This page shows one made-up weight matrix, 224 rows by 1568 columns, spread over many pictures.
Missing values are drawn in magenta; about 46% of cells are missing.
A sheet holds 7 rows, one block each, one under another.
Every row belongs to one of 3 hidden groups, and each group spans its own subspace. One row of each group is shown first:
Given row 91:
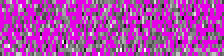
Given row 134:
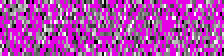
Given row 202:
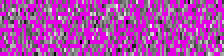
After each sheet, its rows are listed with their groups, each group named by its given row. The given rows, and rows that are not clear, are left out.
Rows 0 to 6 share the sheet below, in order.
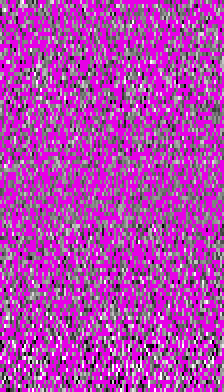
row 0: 134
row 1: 91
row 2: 134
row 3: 91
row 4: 202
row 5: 134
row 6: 91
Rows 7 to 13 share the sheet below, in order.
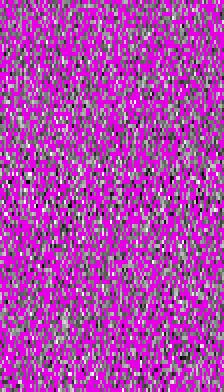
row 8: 202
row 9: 91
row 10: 202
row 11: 202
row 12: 202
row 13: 202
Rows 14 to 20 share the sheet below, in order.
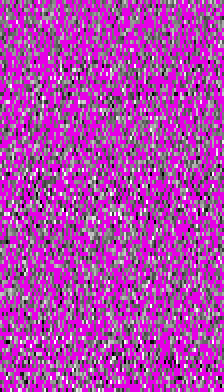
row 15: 202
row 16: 134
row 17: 91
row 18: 134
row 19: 202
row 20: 91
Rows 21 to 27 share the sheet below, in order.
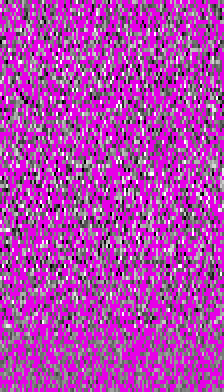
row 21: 202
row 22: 91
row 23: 91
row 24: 91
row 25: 91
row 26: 202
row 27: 202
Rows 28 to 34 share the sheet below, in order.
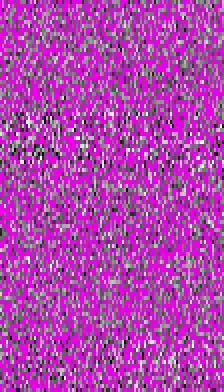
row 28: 91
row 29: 91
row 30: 134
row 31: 202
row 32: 91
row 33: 134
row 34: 91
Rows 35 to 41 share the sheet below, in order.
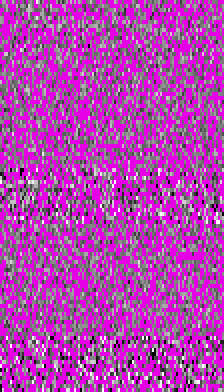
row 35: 134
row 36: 91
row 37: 202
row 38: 134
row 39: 202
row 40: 91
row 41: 134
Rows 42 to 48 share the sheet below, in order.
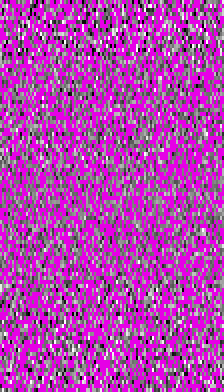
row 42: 91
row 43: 202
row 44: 134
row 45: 91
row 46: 202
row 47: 91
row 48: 202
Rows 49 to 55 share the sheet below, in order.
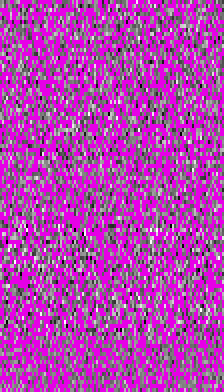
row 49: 202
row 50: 91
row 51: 202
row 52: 202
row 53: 134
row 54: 91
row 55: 134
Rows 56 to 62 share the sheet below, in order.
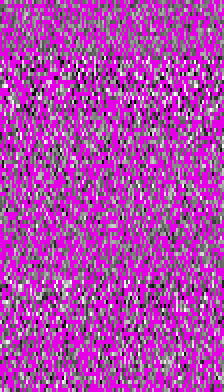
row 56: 202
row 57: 202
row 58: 134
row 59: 91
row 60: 134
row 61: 91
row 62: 91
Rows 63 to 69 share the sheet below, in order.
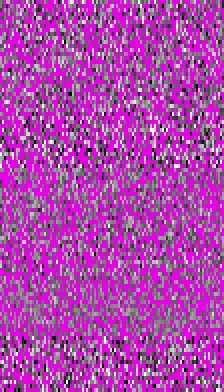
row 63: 91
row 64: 202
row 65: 134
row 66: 202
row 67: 202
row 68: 134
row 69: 134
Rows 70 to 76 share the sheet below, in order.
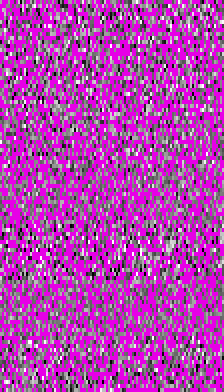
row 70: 202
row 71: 134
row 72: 134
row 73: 91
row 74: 91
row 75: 202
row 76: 202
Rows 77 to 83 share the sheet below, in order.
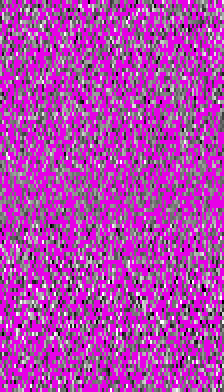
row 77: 202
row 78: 134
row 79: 91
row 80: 91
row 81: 134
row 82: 202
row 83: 134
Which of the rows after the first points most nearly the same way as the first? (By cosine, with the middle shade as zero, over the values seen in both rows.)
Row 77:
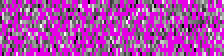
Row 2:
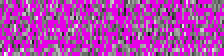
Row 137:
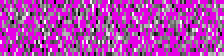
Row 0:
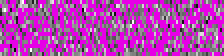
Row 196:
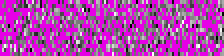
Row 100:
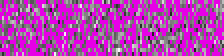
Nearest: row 100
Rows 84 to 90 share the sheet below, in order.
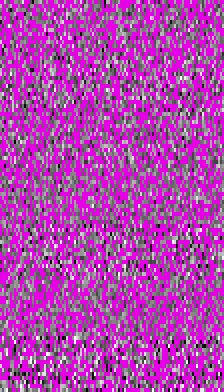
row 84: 134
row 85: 202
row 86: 134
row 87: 202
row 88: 134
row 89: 91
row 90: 134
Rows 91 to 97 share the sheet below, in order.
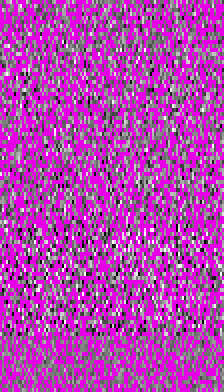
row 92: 134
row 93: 134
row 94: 91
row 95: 91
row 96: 91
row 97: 202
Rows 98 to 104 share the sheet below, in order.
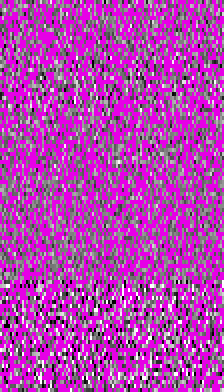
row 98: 134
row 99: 202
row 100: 202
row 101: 91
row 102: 134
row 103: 91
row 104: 202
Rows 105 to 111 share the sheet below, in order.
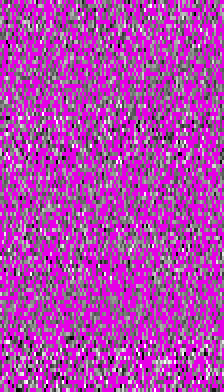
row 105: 91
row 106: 91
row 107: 91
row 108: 202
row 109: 134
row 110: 134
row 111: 91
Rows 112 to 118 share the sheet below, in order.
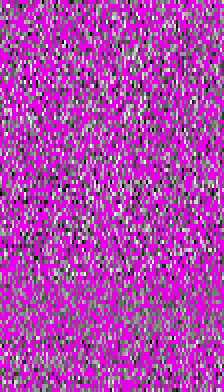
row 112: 91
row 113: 91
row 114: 91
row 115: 91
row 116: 202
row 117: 91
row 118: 134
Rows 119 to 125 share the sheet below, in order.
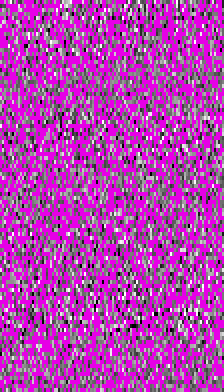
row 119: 91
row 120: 134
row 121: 202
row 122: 91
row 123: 202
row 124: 202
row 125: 202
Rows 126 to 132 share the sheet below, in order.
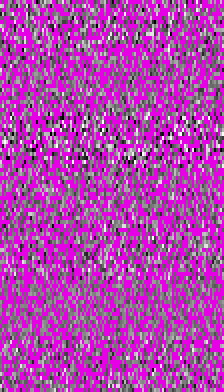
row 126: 134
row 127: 134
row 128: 202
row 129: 134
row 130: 134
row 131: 202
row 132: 202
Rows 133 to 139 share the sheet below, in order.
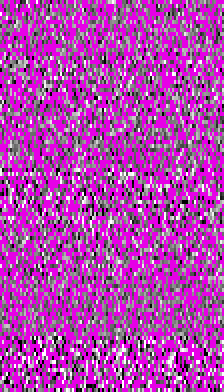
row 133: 134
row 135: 202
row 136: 202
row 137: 202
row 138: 202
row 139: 91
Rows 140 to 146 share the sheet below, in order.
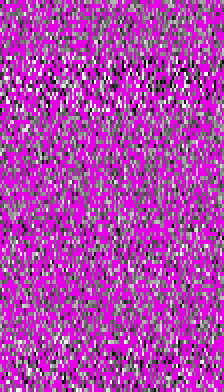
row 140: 134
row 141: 91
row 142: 202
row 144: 134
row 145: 134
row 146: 91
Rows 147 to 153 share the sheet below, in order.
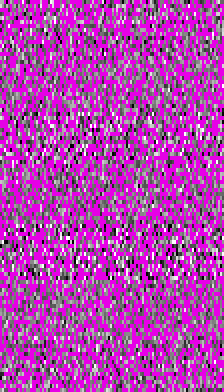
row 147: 134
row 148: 134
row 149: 202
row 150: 202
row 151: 134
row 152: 91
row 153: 202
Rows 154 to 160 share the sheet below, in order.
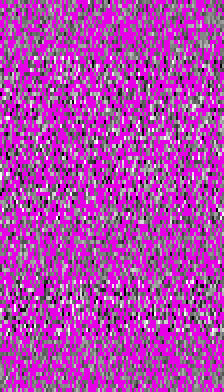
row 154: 202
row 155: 202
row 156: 91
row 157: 91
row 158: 202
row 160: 91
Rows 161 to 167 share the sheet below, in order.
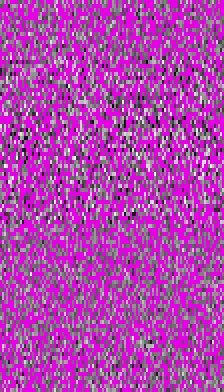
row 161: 91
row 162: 202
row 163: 134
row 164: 202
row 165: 134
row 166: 202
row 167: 91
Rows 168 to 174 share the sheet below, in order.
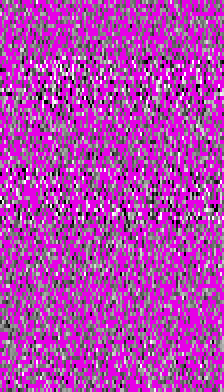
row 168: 134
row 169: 202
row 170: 202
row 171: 134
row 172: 91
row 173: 91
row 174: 91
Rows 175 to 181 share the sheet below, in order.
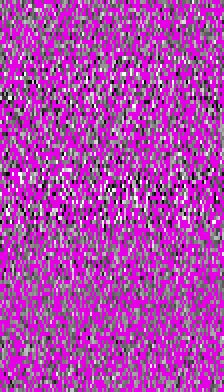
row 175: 202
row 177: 91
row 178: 91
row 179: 134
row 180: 91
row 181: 202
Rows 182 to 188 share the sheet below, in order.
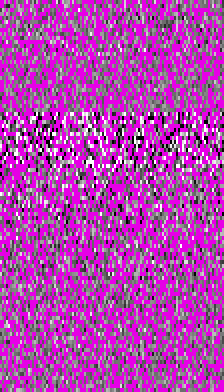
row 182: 91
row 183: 202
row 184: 91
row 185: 91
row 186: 202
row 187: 91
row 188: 91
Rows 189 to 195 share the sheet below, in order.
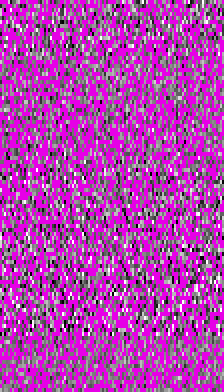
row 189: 134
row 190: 91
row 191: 91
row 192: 134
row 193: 134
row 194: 134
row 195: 91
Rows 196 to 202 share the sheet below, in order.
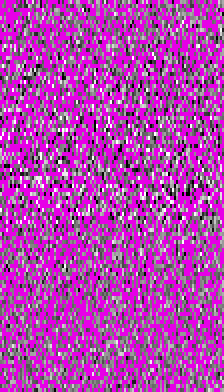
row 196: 134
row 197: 91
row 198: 91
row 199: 202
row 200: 91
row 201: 91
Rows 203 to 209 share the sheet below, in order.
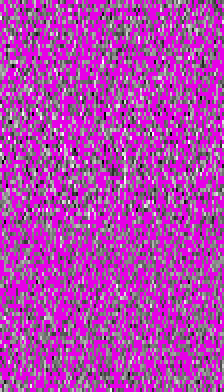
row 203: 202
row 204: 202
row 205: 134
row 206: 134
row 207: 202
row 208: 202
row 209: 134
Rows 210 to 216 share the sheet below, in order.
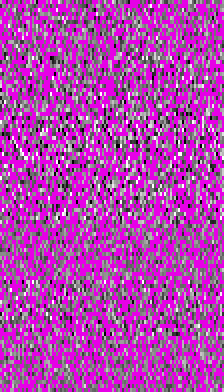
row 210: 91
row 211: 134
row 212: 91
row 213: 91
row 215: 134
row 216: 202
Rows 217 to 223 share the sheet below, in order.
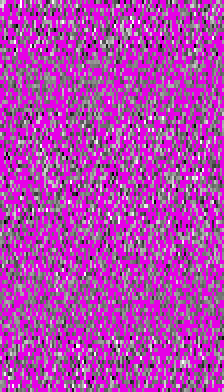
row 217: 134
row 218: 134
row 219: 91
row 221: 91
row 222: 91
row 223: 202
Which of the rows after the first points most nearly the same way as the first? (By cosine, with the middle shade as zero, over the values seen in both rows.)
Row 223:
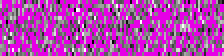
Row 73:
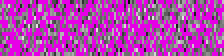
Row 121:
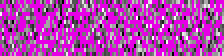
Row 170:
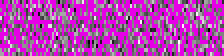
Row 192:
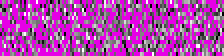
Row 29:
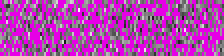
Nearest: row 170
